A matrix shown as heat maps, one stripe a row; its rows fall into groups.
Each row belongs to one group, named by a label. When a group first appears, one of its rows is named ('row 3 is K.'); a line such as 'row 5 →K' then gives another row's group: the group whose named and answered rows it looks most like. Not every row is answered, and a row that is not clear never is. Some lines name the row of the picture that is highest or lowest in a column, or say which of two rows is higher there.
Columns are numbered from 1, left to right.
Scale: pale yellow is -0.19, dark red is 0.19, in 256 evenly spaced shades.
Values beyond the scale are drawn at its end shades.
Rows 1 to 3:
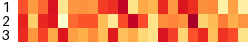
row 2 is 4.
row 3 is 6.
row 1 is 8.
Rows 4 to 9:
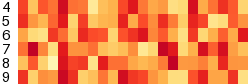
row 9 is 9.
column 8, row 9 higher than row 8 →Yes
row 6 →4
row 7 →6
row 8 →6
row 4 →9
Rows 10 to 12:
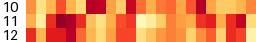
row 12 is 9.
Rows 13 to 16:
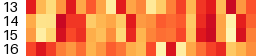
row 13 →6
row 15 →9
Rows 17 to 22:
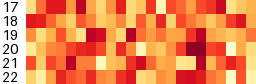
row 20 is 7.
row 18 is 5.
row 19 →4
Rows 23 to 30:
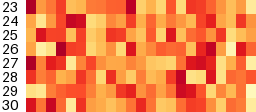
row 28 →6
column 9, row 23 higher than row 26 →Yes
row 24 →9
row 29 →7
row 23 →8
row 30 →5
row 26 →9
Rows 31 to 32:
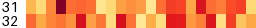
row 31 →9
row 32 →6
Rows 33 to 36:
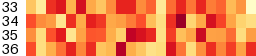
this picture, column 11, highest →35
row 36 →6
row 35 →4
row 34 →6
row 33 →7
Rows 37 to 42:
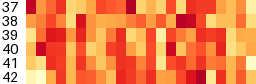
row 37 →8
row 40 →8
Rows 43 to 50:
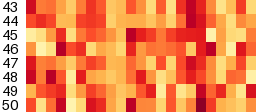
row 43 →5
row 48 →5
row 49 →4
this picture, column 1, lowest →45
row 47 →5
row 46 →9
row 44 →5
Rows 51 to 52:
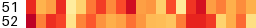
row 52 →5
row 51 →8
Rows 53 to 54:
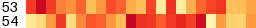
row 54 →4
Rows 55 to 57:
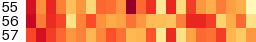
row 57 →8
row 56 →5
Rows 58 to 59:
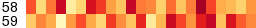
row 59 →6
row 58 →4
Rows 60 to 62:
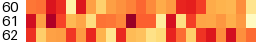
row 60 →5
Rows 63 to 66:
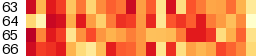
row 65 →5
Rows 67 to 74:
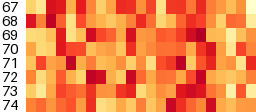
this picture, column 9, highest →69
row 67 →7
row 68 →5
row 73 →7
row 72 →4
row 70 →9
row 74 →6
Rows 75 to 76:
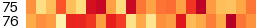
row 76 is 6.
